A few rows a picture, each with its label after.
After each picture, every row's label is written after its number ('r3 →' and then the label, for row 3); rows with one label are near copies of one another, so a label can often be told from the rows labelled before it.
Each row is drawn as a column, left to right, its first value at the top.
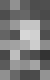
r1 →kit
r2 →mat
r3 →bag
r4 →bag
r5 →kit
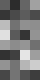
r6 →bag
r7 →kit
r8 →mat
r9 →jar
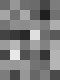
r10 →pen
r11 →mat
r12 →pen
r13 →bag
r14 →kit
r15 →mat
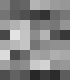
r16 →mat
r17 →bag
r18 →bag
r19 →jar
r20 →jar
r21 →mat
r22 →mat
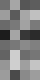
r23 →pen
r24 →jar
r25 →pen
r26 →pen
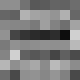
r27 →jar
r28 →mat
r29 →pen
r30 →pen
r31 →pen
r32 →pen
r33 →pen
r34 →bag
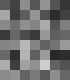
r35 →pen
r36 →kit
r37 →mat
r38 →pen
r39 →jar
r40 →kit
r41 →kit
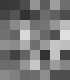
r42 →kit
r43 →kit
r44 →bag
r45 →jar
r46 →kit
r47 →mat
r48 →bag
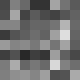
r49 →kit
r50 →pen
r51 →kit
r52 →kit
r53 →kit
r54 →jar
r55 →bag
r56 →kit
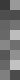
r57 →kit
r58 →jar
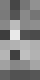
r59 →mat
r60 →bag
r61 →mat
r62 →mat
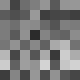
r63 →jar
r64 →kit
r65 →jar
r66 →pen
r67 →jar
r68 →kit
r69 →mat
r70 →jar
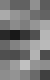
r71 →pen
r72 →pen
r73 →pen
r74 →mat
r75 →bag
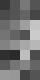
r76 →kit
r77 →kit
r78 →mat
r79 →bag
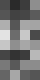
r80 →bag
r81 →kit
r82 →bag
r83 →mat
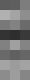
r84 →pen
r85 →pen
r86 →pen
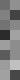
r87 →pen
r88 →jar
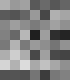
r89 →jar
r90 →mat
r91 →jar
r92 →pen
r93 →jar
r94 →pen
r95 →pen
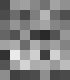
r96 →kit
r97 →mat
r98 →jar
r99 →mat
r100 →pen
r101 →mat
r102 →jar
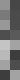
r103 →mat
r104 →kit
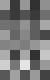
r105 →jar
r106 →kit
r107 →jar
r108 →kit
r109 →mat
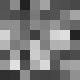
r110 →bag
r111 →jar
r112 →kit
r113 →mat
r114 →jar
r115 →bag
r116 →bag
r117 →pen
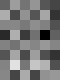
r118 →pen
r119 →jar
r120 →pen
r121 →jar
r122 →pen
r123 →kit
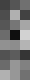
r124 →kit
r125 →pen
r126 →bag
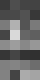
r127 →kit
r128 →bag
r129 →kit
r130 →kit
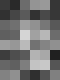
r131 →kit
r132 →kit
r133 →bag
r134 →jar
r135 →jar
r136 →kit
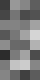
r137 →kit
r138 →jar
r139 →jar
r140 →bag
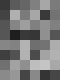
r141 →kit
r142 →pen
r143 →mat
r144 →pen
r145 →jar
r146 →mat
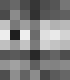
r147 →bag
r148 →pen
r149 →bag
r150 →kit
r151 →bag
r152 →bag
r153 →bag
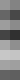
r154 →mat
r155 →mat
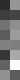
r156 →kit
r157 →jar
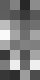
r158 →bag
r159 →jar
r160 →kit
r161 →jar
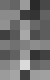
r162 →pen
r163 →pen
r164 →jar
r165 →kit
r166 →kit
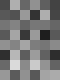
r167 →kit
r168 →jar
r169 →pen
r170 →jar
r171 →pen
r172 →kit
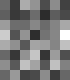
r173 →bag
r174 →kit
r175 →jar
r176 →mat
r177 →kit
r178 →jar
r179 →bag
